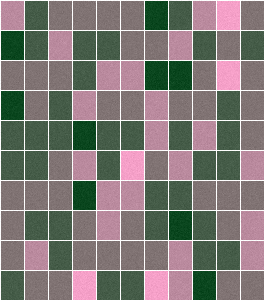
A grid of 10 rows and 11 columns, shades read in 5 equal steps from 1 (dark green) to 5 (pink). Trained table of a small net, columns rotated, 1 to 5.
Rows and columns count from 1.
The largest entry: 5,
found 5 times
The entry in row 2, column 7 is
3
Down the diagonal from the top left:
4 2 3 4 2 5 2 1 2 3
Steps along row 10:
up same up down same up down down up same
